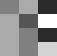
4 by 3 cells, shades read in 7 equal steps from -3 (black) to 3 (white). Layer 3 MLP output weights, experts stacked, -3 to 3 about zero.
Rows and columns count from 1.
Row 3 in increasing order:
-2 0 1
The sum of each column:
3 0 1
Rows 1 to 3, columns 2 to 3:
1 -2 / -1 3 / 0 -2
